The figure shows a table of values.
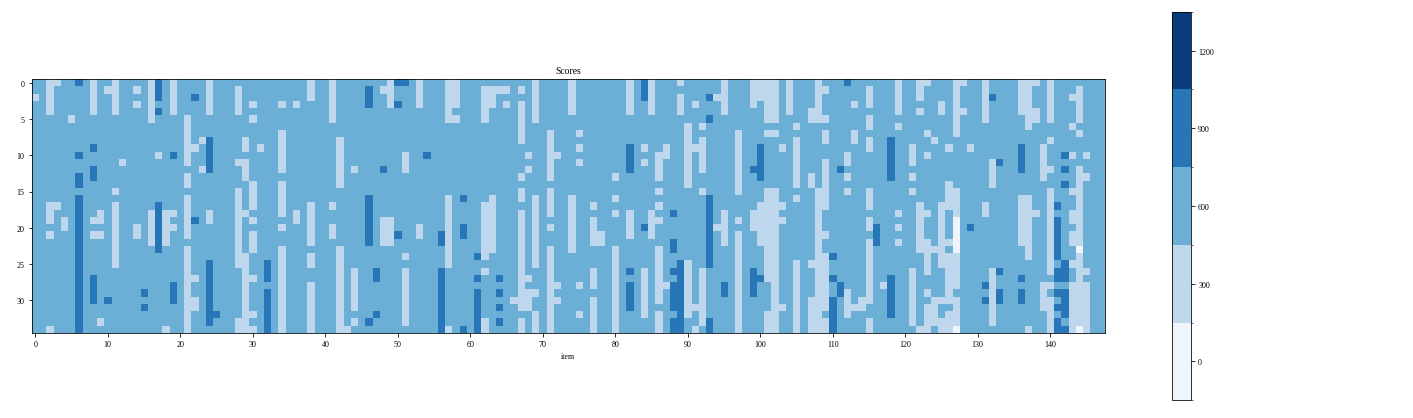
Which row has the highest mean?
12
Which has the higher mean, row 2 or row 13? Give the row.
13
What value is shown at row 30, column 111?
600
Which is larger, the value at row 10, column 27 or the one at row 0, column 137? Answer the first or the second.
the first
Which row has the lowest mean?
3
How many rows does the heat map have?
35
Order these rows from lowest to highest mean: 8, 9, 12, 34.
34, 9, 8, 12
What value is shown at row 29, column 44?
300
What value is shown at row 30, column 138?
600
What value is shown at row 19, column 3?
600
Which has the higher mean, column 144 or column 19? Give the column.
19
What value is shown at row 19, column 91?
600
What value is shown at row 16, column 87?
600
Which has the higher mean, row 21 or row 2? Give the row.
21
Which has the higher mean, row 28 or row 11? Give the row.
11
